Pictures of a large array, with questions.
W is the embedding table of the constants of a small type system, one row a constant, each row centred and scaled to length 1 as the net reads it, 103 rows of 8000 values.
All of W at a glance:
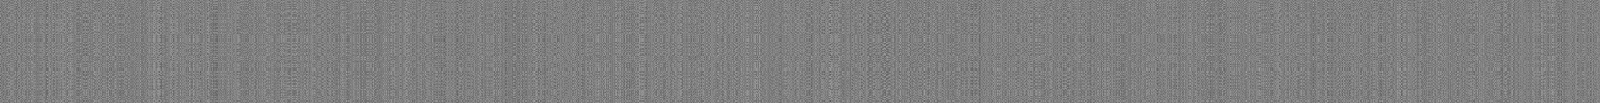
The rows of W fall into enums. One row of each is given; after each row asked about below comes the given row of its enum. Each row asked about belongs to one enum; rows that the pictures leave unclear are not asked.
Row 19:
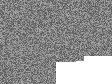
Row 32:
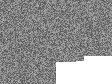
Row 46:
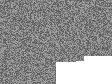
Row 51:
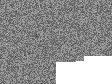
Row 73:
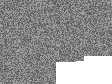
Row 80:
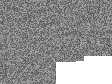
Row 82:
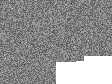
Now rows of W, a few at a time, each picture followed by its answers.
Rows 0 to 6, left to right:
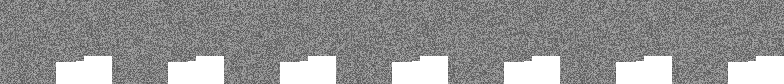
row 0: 32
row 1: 73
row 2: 51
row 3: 32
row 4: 80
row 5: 32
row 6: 80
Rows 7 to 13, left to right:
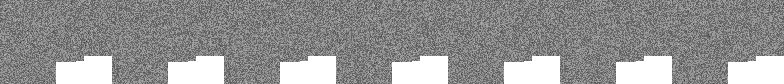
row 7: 82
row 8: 80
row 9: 19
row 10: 32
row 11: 82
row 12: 73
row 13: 51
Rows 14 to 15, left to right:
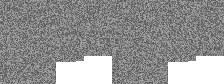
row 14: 80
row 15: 46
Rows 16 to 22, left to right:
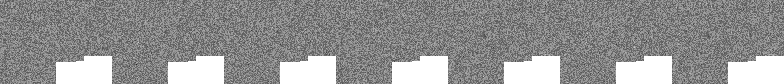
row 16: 46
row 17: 82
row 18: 82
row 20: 51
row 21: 82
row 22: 51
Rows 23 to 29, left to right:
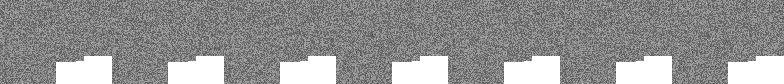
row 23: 19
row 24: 46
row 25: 80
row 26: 51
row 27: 73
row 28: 19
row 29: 51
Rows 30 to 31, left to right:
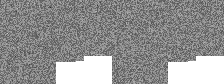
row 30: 51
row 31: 19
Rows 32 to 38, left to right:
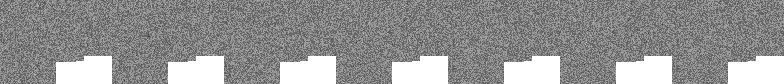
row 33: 51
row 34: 80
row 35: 82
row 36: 73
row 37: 82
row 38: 73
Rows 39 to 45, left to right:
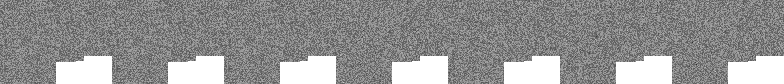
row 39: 73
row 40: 73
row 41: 73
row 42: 82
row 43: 46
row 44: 51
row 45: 82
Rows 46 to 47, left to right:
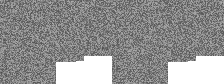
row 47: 73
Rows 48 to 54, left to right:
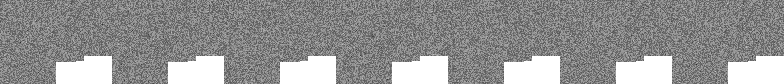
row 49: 51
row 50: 19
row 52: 73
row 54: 82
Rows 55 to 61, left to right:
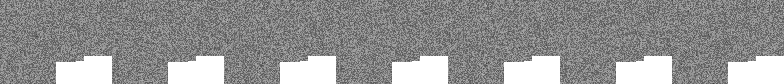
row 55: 51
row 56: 46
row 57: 32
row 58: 73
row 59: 32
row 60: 80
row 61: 51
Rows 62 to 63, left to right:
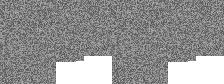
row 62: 19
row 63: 19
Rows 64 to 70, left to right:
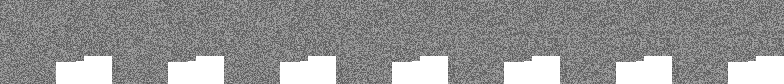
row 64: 82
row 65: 73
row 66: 82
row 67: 19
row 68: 80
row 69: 80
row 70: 80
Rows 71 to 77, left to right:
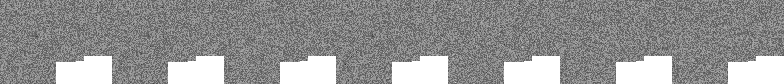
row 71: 51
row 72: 51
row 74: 51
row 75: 82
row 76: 46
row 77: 80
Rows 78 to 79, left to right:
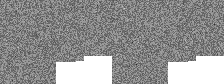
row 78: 51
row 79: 82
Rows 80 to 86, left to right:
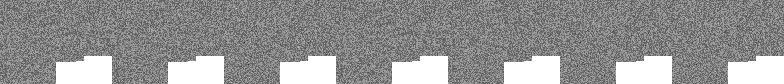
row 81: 19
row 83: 80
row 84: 73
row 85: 82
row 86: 82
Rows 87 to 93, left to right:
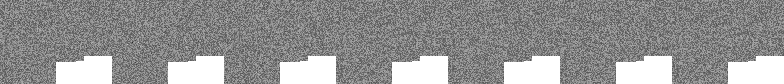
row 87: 19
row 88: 82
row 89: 32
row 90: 80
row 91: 73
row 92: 46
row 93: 80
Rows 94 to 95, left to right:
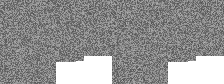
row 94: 73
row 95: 19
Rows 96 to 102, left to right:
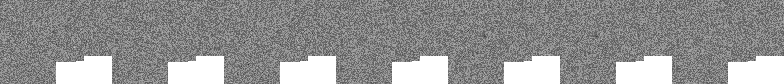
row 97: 46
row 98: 82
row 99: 73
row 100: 51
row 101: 51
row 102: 73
